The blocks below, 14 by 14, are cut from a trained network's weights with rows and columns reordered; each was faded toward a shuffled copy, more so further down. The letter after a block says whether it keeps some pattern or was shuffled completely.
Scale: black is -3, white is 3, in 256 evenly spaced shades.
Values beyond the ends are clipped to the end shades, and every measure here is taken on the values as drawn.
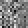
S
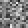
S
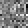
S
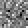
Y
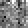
S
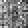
S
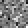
Y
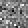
Y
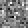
Y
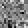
S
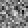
S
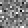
Y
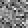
Y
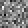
Y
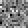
Y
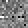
S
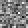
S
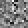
S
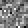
Y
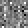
S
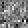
S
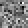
Y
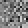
S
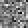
Y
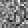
Y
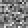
Y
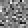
Y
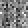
S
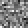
Y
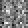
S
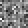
Y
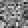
S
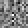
S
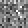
Y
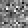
Y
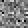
S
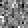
S
